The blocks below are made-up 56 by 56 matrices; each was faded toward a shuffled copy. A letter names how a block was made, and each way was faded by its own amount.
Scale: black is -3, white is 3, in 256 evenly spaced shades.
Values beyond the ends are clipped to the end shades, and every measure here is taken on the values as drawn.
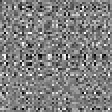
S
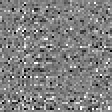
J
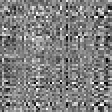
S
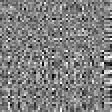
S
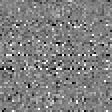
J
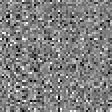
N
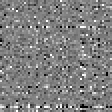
J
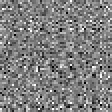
N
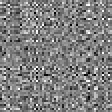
S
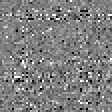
J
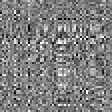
S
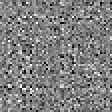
N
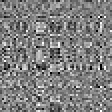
S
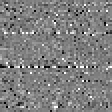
J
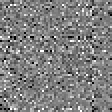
N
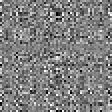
S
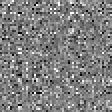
N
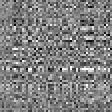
S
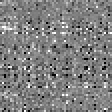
J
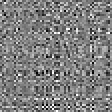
S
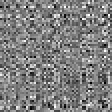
S
